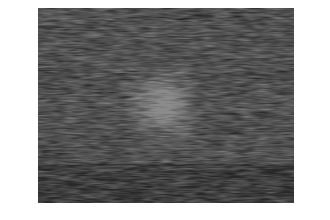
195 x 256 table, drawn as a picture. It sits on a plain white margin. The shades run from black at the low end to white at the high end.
Bumps: one, in the centre. Average level on the scale: 30%. Seam: horizontal, 80% of the way down, the top part higher. Ninth with the highest average: centre.
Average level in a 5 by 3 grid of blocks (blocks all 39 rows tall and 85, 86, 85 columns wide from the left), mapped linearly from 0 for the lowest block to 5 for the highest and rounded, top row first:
2 2 2 | 2 3 2 | 2 5 2 | 2 3 2 | 0 0 0
